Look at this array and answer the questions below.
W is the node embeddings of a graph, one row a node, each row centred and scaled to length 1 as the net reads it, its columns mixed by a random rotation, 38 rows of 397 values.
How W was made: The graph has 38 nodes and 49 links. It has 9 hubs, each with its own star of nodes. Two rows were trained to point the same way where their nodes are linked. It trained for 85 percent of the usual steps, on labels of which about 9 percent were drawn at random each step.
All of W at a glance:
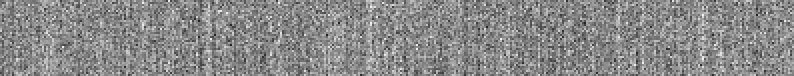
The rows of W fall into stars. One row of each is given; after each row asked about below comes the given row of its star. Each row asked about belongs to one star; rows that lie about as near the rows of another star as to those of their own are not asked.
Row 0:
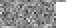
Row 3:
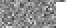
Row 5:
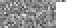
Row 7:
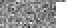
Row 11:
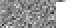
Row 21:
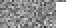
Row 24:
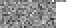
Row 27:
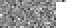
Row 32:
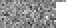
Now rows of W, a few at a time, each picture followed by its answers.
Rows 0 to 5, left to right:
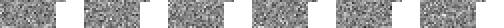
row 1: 11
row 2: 27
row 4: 7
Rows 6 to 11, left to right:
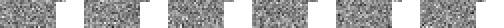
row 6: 32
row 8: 24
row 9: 24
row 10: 5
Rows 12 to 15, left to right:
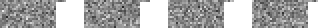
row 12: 11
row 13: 0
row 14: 32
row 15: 24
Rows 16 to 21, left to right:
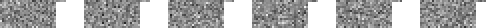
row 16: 3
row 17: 21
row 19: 11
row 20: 11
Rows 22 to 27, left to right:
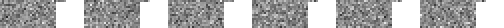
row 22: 11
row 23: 7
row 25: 5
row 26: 27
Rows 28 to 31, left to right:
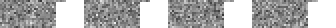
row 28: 24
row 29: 3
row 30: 0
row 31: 27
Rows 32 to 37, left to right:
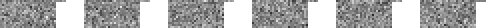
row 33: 24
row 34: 0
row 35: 27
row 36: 0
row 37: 21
